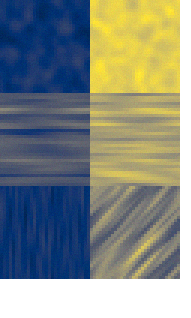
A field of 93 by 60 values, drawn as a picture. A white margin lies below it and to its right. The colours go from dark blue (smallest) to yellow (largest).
The table splits into 3 rows of 2 panels. Panel 1,1: very low, blotchy, faint in contrast. Panel 1,2: very high, blotchy, faint in contrast. Panel 2,1: low, streaked across. Panel 2,2: high, streaked across. Panel 3,1: very low, streaked downward, faint in contrast. Panel 3,2: middling, slanting up to the right, strong in contrast.
